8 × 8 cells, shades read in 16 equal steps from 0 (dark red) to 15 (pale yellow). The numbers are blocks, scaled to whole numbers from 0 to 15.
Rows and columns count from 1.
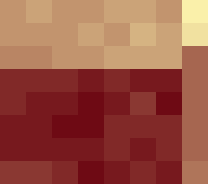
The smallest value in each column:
1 1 0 0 1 1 0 6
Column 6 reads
10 11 10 1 3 2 1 2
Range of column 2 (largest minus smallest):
9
